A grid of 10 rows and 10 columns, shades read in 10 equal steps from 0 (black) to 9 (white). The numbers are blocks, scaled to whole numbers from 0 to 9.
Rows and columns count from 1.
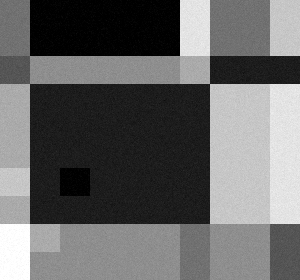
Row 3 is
3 5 5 5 5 5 6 1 1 1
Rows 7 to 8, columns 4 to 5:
1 1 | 1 1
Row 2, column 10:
7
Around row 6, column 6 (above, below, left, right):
1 1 1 1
